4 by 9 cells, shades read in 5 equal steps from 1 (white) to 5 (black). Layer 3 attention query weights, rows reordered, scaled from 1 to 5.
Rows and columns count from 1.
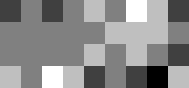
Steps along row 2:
same same same same down same same up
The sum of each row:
26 24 26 26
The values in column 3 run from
1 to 4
